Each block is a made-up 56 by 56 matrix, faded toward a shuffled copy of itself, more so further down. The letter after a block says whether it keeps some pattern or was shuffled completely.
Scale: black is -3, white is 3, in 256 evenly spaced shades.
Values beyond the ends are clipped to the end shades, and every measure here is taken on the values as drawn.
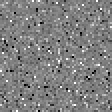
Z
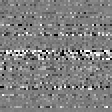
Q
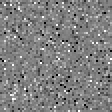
Z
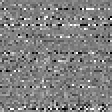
Q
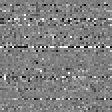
Q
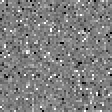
Z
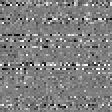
Q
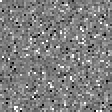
Z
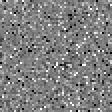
Z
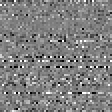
Q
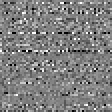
Q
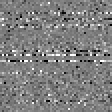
Q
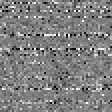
Q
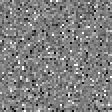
Z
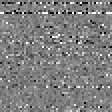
Q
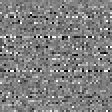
Q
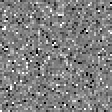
Z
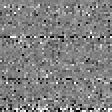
Q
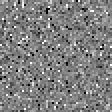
Z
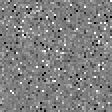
Z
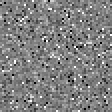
Z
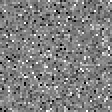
Z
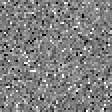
Z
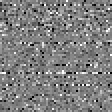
Q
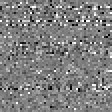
Q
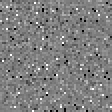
Z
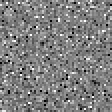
Z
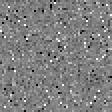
Z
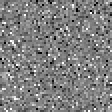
Z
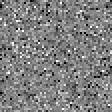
Z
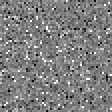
Z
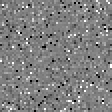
Z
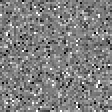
Z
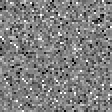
Z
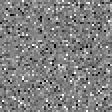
Z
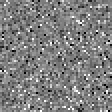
Z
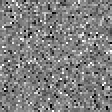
Z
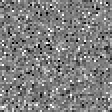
Z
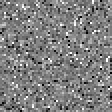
Z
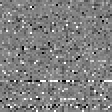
Q
